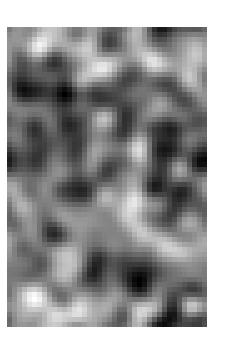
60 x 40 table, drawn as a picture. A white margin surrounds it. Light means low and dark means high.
The halves do not mirror each other. The values follow a bell shape. The bottom left is the ninth with the lowest average. There are no lone odd cells. The texture is blotchy.
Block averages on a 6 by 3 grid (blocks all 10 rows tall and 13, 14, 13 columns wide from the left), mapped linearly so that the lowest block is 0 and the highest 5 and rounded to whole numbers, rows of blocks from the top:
2 1 1 / 5 4 3 / 4 3 5 / 2 1 4 / 2 3 1 / 0 2 4
